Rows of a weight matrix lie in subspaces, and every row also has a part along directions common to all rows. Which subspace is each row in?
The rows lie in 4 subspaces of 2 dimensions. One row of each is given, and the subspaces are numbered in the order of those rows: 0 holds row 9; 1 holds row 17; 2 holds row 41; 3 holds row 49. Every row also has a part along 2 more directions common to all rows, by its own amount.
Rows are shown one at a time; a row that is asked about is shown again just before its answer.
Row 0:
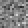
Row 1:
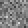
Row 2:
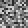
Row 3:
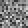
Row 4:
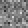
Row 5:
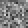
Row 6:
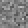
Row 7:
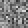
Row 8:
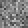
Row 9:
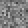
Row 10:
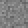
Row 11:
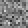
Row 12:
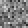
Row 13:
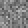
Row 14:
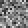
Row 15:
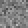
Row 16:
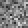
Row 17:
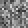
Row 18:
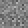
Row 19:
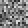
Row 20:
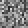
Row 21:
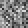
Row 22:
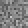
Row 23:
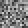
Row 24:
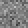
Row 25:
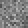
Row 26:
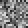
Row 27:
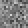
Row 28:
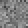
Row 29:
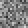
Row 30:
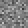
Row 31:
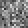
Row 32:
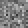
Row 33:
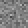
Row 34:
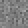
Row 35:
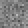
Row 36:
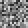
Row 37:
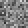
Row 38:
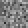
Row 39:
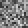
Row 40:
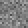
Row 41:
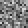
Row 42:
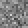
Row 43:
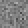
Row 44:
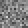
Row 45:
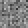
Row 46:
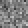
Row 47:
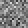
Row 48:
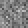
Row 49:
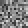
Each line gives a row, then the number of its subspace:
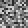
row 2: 2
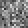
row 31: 1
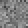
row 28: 3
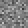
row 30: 2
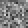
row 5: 0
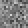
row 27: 0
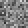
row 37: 3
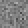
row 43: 0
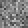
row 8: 1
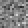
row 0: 0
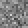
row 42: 0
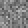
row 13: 1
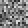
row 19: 3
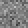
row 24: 2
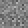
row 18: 2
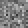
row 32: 0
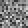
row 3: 3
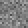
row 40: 2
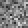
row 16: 0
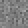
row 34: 1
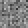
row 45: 1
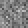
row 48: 1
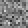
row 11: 3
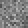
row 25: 1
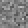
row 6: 0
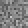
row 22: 3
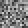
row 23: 3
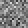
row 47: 2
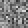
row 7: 1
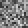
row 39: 0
